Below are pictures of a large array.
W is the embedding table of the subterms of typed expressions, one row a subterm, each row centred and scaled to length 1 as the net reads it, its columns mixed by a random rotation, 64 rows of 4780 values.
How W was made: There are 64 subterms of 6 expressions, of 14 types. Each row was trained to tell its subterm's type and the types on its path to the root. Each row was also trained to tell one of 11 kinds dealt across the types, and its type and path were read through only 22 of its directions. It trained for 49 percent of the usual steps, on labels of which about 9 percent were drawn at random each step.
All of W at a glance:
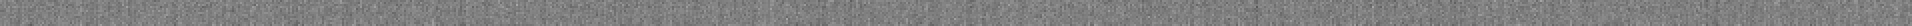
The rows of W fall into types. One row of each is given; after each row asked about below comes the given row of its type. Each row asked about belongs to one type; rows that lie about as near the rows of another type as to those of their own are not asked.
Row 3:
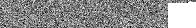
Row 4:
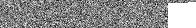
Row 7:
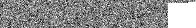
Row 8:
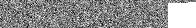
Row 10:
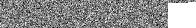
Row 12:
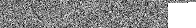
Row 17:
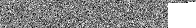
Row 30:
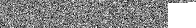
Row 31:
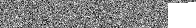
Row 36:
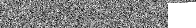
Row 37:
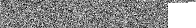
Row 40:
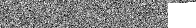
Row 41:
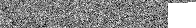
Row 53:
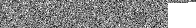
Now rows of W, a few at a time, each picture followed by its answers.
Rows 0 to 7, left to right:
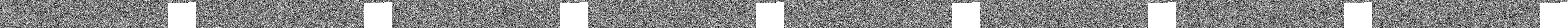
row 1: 12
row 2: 36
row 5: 40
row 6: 12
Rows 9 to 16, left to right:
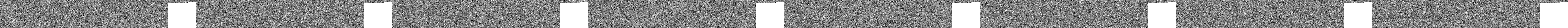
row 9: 53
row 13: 41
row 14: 37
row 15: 12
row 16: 10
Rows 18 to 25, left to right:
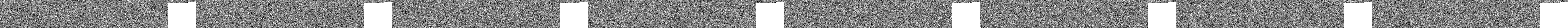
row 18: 17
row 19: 10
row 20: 37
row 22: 17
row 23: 40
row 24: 40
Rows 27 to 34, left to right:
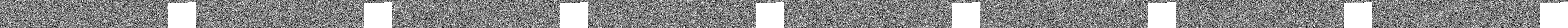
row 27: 3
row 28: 53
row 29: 17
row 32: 37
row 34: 12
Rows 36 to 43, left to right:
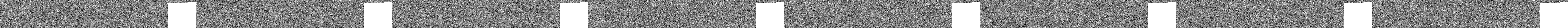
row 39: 53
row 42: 41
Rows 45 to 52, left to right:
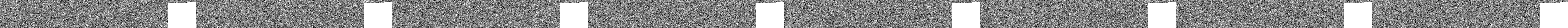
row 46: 40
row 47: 4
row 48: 4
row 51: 36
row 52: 30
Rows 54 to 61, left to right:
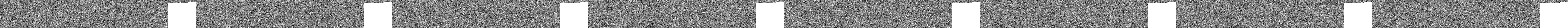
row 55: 30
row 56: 8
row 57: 30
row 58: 3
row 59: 4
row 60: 30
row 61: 17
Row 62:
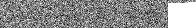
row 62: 10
